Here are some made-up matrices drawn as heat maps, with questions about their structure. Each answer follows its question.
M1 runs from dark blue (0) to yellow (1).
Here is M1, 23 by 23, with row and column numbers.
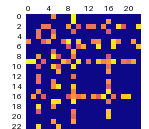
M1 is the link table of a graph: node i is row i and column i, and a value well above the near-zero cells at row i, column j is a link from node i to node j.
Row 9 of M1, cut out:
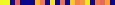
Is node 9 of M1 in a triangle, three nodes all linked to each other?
yes
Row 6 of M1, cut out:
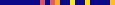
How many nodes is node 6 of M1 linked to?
6
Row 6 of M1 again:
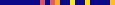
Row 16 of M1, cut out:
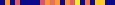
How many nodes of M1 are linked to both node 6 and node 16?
5
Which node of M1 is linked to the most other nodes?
node 9
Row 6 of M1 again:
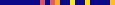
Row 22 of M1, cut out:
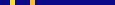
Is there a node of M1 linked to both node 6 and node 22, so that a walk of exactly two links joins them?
no
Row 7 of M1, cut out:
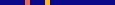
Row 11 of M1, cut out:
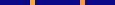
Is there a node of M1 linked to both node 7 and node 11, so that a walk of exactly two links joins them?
no
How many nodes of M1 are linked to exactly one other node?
0
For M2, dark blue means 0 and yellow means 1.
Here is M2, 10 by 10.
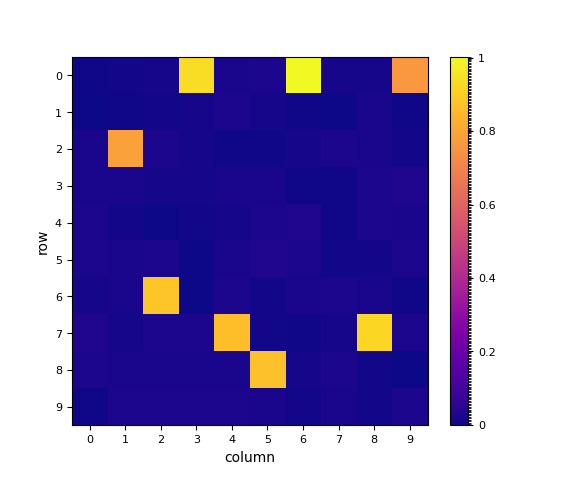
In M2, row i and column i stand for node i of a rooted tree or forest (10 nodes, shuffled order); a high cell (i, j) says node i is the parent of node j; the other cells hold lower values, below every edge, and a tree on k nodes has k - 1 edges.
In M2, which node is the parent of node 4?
7
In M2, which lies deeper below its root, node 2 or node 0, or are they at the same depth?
node 2
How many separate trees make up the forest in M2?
2
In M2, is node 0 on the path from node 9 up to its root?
yes
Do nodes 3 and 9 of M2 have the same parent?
yes
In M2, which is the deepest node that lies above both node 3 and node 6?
0
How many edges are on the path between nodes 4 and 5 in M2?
3
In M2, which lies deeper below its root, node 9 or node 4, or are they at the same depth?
the same depth
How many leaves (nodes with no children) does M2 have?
5
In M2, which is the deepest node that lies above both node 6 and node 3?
0
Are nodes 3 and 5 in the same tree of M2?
no
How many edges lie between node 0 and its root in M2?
0
